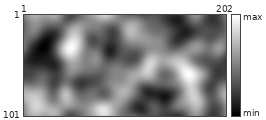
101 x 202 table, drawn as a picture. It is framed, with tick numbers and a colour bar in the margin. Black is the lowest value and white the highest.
There are no lone odd cells. The field is smooth, with broad soft blobs. The halves do not mirror each other. No single row or column stands out from its neighbours.
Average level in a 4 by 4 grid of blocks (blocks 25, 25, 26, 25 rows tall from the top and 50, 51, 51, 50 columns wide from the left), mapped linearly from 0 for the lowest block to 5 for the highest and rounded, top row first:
2320
1233
1234
5403
